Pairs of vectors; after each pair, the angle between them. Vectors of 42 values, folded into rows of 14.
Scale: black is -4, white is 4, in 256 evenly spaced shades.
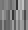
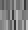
partly aligned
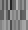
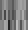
orthogonal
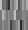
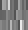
nearly opposite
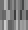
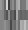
partly aligned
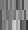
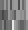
partly aligned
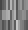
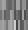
partly opposed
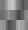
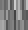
orthogonal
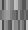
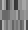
nearly opposite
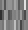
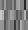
nearly opposite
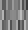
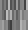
orthogonal
